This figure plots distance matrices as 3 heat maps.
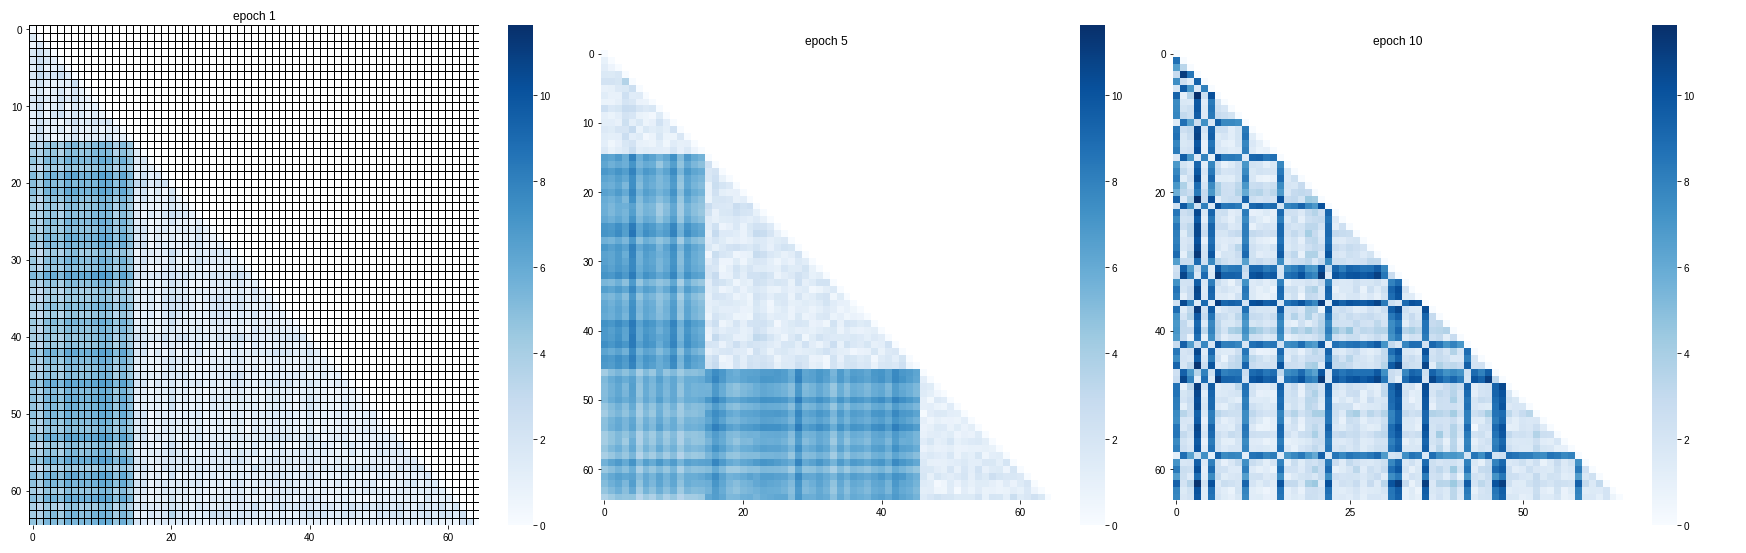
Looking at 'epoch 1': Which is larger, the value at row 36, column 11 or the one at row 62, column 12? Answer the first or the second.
the first
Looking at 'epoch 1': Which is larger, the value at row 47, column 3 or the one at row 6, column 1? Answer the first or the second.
the first
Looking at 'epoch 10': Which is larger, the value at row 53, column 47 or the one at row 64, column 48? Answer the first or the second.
the first
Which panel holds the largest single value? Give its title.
epoch 10
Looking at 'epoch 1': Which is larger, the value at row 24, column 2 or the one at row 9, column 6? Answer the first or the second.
the first
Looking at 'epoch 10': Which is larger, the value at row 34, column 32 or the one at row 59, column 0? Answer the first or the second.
the first
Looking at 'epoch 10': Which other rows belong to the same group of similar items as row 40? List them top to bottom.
1, 2, 4, 6, 7, 8, 9, 11, 12, 13, 14, 16, 17, 18, 19, 20, 21, 23, 24, 25, 26, 27, 28, 29, 30, 33, 34, 35, 37, 38, 39, 41, 43, 44, 45, 48, 49, 50, 51, 52, 53, 54, 55, 56, 57, 59, 60, 61, 62, 63, 64
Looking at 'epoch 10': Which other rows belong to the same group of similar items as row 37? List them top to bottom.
1, 2, 4, 6, 7, 8, 9, 11, 12, 13, 14, 16, 17, 18, 19, 20, 21, 23, 24, 25, 26, 27, 28, 29, 30, 33, 34, 35, 38, 39, 40, 41, 43, 44, 45, 48, 49, 50, 51, 52, 53, 54, 55, 56, 57, 59, 60, 61, 62, 63, 64
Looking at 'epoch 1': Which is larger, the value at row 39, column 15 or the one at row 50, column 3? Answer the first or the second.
the second
